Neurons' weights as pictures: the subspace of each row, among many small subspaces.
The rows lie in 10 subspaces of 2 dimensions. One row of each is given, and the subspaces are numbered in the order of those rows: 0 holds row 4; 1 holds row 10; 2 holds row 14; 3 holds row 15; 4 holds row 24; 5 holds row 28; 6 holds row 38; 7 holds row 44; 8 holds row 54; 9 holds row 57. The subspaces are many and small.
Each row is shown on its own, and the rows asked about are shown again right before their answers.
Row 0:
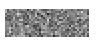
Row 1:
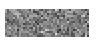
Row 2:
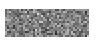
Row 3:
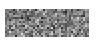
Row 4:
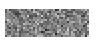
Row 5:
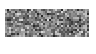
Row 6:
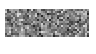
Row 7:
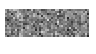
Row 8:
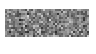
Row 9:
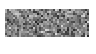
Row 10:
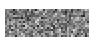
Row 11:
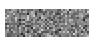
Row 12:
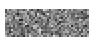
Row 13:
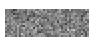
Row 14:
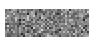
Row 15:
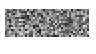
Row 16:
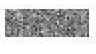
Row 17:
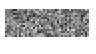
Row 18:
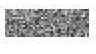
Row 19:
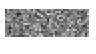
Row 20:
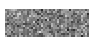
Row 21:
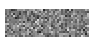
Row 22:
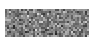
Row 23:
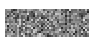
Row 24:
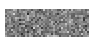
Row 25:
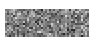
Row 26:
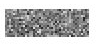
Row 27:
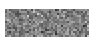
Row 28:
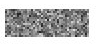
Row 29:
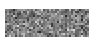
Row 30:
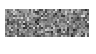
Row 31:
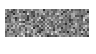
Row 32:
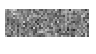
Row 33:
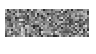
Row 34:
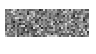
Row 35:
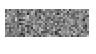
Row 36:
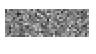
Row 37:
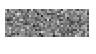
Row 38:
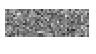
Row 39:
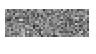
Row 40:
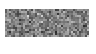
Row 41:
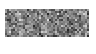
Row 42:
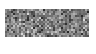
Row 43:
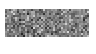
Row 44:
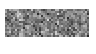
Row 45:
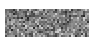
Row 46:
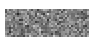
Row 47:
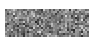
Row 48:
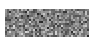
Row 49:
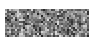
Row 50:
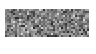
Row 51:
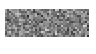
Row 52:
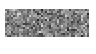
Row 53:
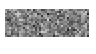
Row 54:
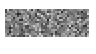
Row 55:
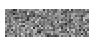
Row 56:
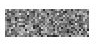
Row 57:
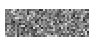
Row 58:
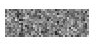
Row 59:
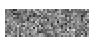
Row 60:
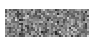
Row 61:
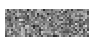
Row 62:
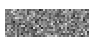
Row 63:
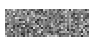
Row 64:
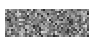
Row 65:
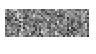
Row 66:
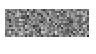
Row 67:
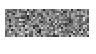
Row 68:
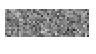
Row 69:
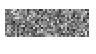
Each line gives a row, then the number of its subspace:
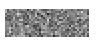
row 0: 8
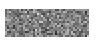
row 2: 1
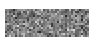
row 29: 6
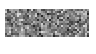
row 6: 5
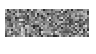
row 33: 5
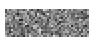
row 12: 8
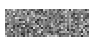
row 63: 5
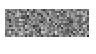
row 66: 3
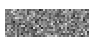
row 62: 9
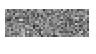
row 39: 6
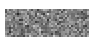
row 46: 8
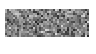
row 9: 0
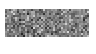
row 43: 7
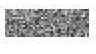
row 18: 1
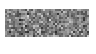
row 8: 3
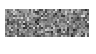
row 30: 1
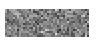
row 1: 0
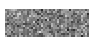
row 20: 5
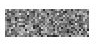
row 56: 9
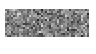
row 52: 5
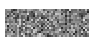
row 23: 2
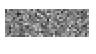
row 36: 8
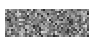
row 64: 4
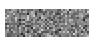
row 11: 2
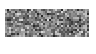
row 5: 6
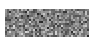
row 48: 1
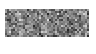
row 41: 9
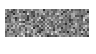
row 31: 7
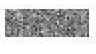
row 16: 7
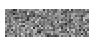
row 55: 4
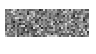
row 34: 9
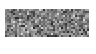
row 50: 9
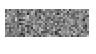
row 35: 2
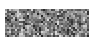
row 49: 7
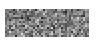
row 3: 1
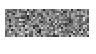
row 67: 3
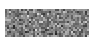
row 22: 1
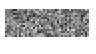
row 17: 4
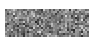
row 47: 6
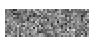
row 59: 4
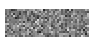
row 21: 8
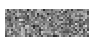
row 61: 5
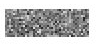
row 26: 3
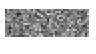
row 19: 8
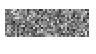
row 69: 9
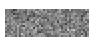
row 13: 4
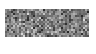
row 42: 7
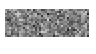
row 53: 4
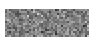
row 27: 0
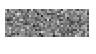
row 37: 6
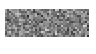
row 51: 0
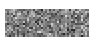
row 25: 6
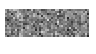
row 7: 7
